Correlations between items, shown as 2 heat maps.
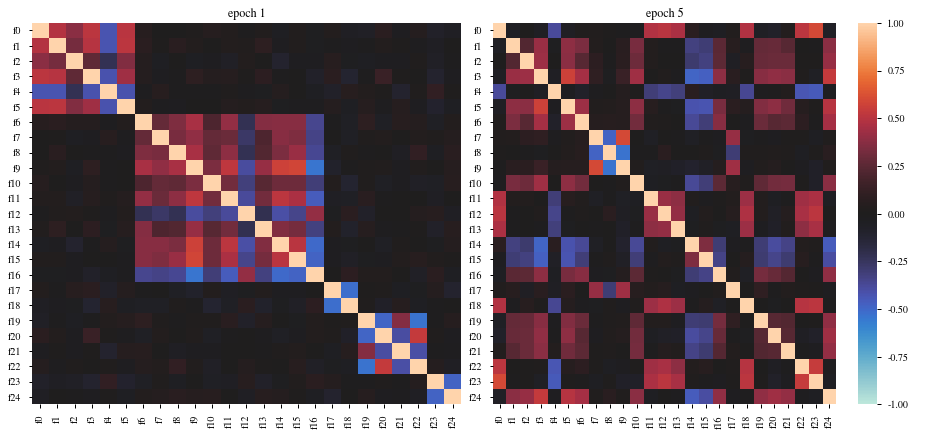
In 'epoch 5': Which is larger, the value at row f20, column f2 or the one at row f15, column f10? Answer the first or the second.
the first
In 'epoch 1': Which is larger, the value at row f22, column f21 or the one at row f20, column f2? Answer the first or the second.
the second
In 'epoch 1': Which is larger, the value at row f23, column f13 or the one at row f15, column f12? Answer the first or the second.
the first
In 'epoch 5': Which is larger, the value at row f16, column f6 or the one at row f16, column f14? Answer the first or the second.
the first
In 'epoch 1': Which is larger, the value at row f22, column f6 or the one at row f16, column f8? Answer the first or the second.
the first
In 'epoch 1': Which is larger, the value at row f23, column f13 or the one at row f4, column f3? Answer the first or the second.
the first
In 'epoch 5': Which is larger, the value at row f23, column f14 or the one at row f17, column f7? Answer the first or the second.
the second
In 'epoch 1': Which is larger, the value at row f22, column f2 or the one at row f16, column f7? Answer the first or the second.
the first
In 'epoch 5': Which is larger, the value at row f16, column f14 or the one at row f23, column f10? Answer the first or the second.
the second
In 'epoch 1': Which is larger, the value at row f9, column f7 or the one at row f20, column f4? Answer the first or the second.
the first
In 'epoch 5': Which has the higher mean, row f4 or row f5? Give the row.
f5
